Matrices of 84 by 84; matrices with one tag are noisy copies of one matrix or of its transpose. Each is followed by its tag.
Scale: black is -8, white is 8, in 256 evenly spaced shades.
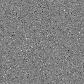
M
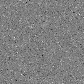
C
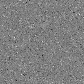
C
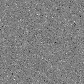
C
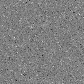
C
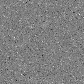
C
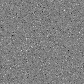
M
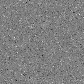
C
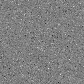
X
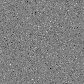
M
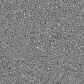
X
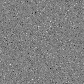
M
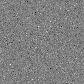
M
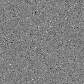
M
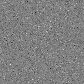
M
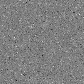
C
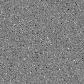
X
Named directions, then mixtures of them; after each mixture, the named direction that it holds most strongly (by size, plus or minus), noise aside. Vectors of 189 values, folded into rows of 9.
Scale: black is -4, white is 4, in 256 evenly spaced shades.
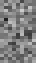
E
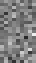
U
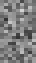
E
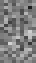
E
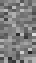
U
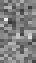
E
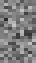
E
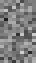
E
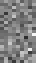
U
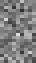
E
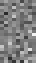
U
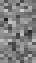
E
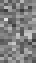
E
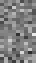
U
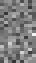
U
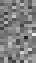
U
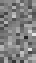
U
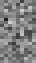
E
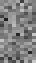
E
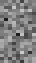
E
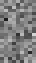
E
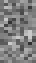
E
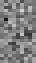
E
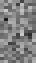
E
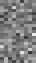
U
